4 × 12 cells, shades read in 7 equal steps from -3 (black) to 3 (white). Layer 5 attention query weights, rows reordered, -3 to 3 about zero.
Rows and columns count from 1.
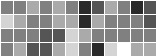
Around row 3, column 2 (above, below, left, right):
1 1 0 0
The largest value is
3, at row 4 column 10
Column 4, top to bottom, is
0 0 -1 -1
